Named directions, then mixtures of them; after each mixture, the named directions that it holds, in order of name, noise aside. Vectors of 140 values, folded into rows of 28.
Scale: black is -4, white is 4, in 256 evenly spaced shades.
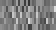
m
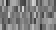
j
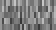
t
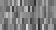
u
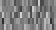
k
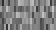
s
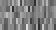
u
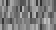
j, k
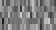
j, k, s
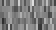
j, s, u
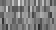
s, t, u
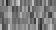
j, s, u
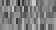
j, u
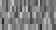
j, k, u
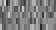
j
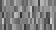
k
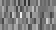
j, k, m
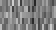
u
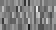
j, m, t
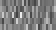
k, m, u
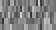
j, k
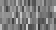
m, u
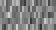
j, u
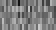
s, t, u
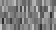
j, t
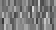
k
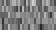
j, s, t
